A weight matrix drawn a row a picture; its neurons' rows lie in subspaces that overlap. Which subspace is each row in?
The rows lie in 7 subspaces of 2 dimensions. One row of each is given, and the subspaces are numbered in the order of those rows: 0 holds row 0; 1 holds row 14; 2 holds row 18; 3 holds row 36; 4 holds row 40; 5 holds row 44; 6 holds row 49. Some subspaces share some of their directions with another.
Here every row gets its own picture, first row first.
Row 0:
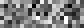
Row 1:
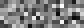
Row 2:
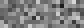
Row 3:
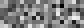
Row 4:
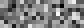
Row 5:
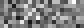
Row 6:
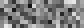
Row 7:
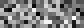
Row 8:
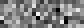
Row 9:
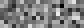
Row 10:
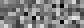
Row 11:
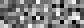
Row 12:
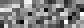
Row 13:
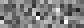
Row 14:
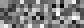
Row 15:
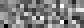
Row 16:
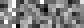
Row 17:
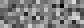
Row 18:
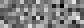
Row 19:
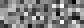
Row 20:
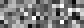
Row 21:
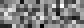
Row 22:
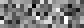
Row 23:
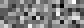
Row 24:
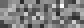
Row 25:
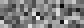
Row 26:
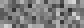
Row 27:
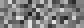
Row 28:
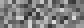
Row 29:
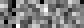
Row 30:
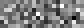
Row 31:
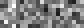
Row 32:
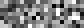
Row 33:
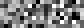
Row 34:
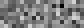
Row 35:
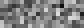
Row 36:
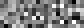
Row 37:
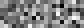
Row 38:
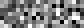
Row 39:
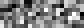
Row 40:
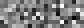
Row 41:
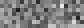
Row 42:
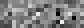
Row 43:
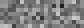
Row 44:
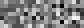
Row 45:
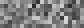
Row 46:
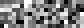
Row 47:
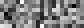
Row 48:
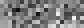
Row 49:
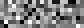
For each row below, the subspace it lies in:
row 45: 0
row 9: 5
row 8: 0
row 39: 3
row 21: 1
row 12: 3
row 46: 3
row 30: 4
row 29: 5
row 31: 5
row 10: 5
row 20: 1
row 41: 2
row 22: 0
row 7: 4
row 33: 0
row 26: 4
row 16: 5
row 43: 1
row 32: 3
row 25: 0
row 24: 1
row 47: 1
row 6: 4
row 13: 0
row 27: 6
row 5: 6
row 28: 6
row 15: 3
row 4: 5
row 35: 3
